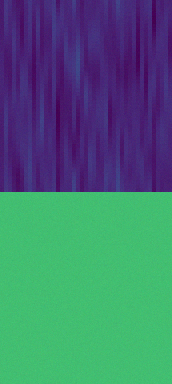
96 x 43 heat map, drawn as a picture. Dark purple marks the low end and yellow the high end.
It is made of 2 by 1 panels. Panel 1,1: very low, streaked downward, faint in contrast. Panel 2,1: high, flat.
